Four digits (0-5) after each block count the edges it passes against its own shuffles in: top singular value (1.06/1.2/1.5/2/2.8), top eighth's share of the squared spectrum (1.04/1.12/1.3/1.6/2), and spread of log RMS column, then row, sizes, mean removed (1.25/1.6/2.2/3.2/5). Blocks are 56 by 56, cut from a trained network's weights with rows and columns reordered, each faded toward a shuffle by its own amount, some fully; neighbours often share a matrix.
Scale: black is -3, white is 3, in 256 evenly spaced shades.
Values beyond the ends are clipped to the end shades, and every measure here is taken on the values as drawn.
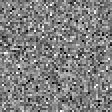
0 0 0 0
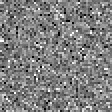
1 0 0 0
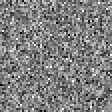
1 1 0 0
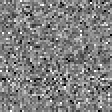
3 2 0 1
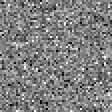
0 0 0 0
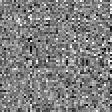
3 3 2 1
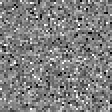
1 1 0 0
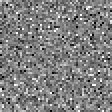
2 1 0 0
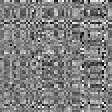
4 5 3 3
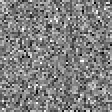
0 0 0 0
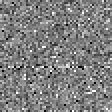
3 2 0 1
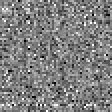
3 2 0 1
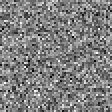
2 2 0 0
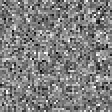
3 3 1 0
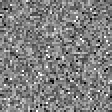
0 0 0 0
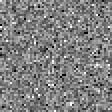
0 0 0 0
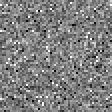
1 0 0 0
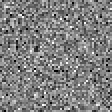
2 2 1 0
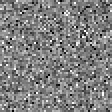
0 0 0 0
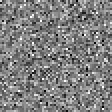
2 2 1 0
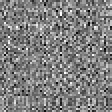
4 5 3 1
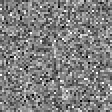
1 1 0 0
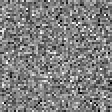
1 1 0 0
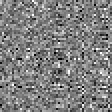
4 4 2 2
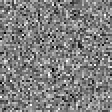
1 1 0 0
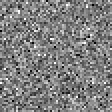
2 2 0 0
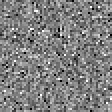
2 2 0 0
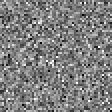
3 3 1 1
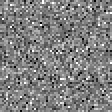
2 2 0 0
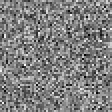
3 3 1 1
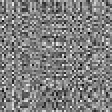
4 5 4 2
